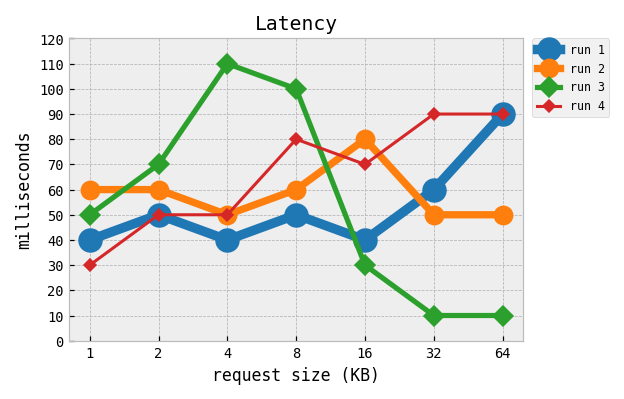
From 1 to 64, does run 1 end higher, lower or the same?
higher
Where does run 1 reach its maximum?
64
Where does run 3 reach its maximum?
4
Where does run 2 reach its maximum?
16
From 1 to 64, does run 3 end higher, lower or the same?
lower
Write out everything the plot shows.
Title: Latency
x-axis: request size (KB), ticks 1 2 4 8 16 32 64
y-axis: milliseconds, ticks 0 10 20 30 40 50 60 70 80 90 100 110 120
Legend: run 1, run 2, run 3, run 4
Values:
run 1: 40 50 40 50 40 60 90
run 2: 60 60 50 60 80 50 50
run 3: 50 70 110 100 30 10 10
run 4: 30 50 50 80 70 90 90
